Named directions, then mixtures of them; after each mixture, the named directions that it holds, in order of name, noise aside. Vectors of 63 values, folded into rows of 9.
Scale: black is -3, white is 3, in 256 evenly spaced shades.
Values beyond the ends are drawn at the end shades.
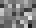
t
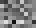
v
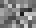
t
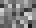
t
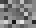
v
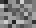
v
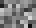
t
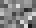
t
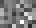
t, v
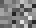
t, v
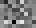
v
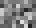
t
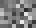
t, v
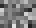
t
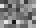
t, v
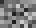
t, v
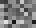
v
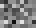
v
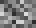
t, v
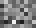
v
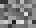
v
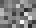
t, v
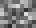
t, v
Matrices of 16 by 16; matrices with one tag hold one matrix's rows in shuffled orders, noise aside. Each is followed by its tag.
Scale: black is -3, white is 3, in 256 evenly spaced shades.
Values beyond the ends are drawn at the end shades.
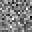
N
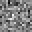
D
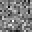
D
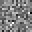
N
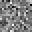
N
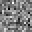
D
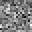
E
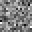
E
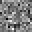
D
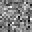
D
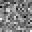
E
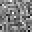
D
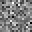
N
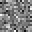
E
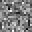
D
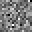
N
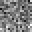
E
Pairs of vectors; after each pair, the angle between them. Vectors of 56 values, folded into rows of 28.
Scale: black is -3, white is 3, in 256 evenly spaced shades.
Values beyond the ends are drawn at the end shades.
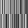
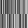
nearly opposite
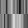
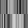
nearly parallel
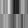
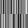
orthogonal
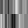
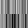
partly aligned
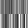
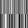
nearly opposite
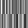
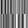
nearly opposite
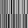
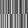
nearly opposite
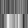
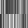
partly aligned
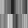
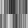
nearly parallel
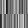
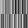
orthogonal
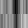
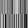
partly opposed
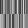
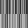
partly aligned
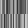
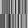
orthogonal
